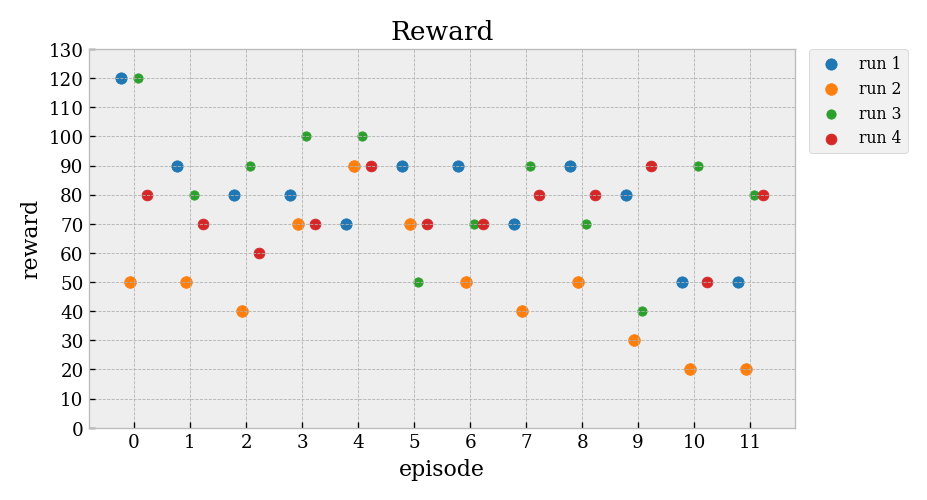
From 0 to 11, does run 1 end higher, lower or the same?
lower
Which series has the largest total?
run 3
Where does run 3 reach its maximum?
0
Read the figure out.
Title: Reward
x-axis: episode, ticks 0 1 2 3 4 5 6 7 8 9 10 11
y-axis: reward, ticks 0 10 20 30 40 50 60 70 80 90 100 110 120 130
Legend: run 1, run 2, run 3, run 4
Values:
run 1: 120 90 80 80 70 90 90 70 90 80 50 50
run 2: 50 50 40 70 90 70 50 40 50 30 20 20
run 3: 120 80 90 100 100 50 70 90 70 40 90 80
run 4: 80 70 60 70 90 70 70 80 80 90 50 80
